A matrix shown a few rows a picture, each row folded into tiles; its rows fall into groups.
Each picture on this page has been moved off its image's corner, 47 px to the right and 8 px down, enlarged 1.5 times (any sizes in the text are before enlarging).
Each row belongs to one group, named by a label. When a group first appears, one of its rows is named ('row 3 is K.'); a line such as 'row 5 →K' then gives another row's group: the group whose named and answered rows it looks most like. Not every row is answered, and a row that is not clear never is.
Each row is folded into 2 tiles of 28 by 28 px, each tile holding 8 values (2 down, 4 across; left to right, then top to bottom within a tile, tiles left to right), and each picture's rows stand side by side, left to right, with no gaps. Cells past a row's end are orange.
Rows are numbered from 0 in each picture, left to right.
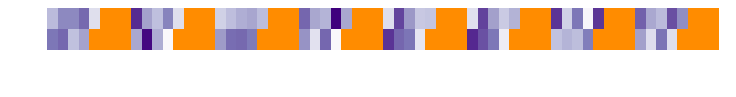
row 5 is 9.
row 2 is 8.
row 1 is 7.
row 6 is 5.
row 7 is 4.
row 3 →4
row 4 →9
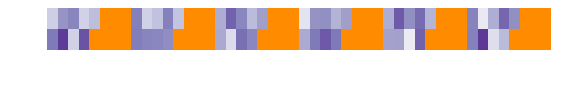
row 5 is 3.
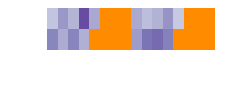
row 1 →8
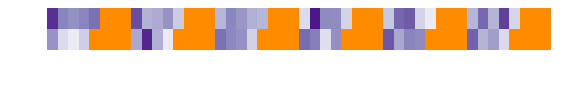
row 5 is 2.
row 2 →9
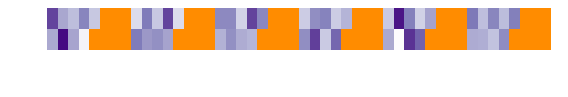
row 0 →7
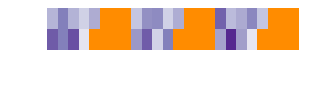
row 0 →9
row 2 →7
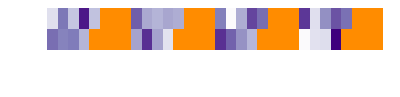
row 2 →3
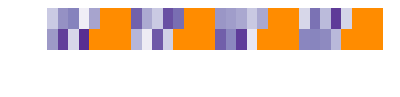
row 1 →4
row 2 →9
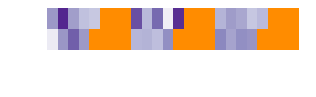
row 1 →5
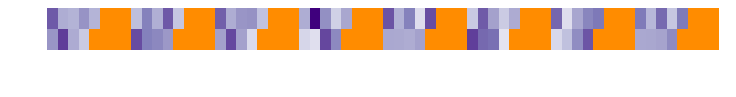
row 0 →7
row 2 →7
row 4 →5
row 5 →9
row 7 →5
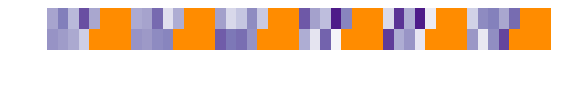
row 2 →8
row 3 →4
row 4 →2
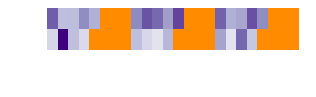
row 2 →4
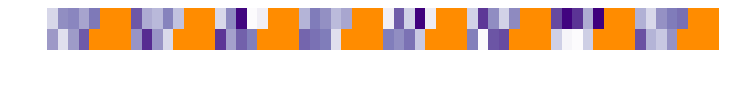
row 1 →7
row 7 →3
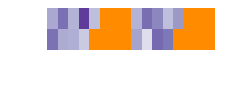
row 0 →2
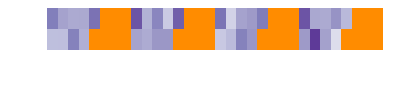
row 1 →5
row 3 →7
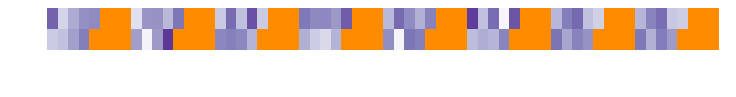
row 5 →5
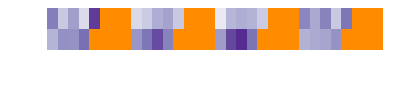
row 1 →8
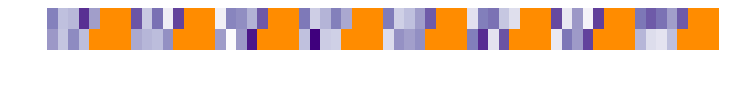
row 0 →4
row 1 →5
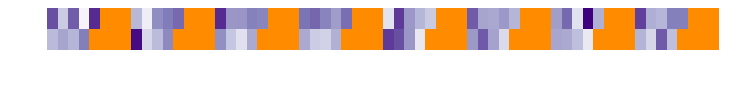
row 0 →5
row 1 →3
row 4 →9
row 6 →2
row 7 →4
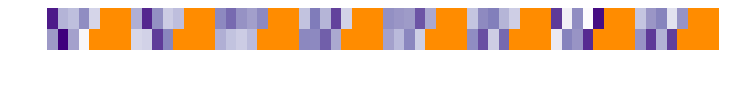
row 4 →4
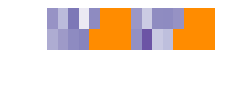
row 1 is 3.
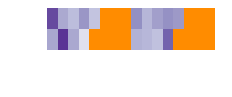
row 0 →7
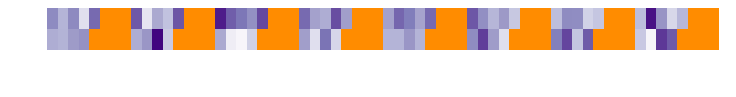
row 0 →5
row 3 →4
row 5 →7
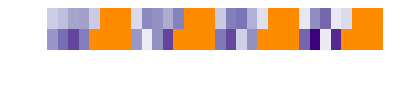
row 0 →8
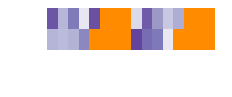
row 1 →9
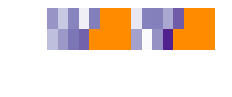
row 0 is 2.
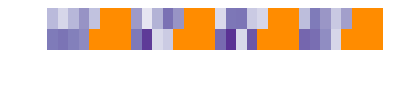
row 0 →8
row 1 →3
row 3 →9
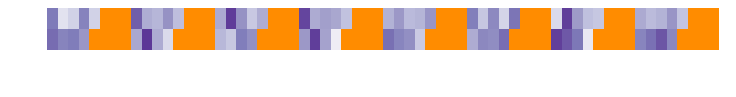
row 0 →8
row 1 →7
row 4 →9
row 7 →8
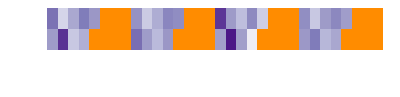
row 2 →7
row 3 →3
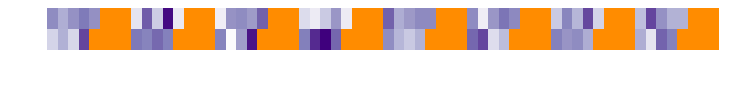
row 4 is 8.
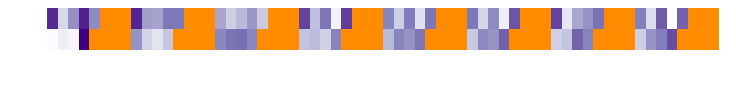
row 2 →8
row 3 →5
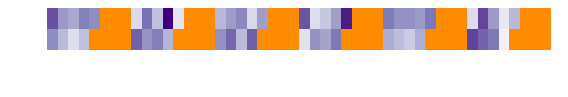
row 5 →9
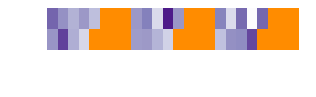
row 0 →7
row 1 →2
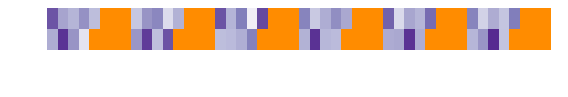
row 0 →7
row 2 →5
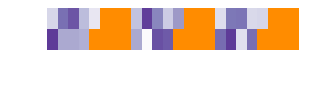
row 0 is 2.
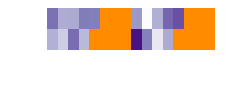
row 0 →4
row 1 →3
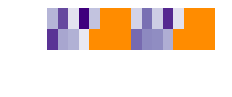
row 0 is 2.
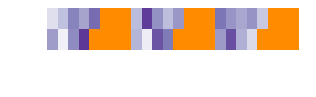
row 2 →7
